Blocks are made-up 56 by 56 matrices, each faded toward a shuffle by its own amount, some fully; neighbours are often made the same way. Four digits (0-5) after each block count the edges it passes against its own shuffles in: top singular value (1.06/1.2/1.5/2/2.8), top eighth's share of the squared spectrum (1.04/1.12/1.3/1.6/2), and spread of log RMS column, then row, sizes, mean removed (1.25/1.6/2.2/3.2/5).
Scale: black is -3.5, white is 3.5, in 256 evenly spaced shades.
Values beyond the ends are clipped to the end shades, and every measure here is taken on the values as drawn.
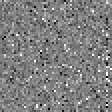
2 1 1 0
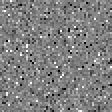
0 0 0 0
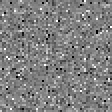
2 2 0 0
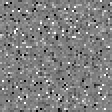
0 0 0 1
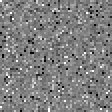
2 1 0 0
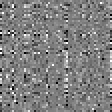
4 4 3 2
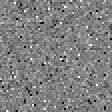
0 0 0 0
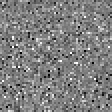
2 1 0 0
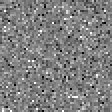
0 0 0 0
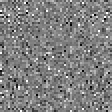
3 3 2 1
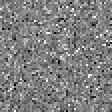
2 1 0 0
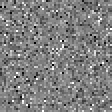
2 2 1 0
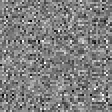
4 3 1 2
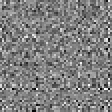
4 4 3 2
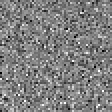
0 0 0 0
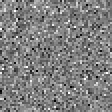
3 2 1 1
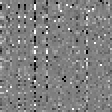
4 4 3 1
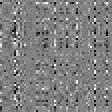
4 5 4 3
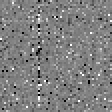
3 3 1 0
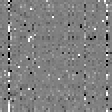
4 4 2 0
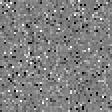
0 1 0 0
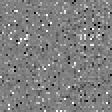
3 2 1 0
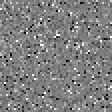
0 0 0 0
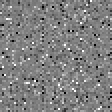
2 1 1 0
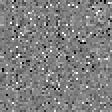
3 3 1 1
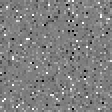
1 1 0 0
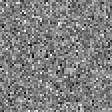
0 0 1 0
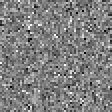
0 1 1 0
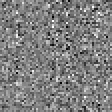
1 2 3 0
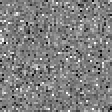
2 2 0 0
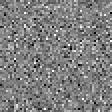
3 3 1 1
